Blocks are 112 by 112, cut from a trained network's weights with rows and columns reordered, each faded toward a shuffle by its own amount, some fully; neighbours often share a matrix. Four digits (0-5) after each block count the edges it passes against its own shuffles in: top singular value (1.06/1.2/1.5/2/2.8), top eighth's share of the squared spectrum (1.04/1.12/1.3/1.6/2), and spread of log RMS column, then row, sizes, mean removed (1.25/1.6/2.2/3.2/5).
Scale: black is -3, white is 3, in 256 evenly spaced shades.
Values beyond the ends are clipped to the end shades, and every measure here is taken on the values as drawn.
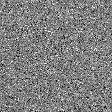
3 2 1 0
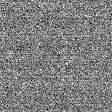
2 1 0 0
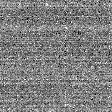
3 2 1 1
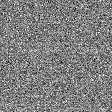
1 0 0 0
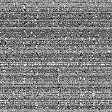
5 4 2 2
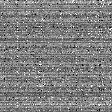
4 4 2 2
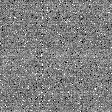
2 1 1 0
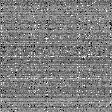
4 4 3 2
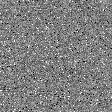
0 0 0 0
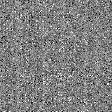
2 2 0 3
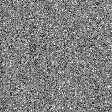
1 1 0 1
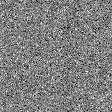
0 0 0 0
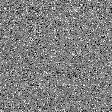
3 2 0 1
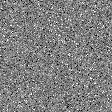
0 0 0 0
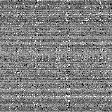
4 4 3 2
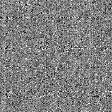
2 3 1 2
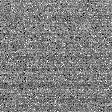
3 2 1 0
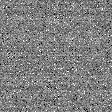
2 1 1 0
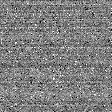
3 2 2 0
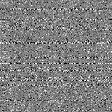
4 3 0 3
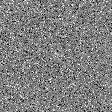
1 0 0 0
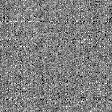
3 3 2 3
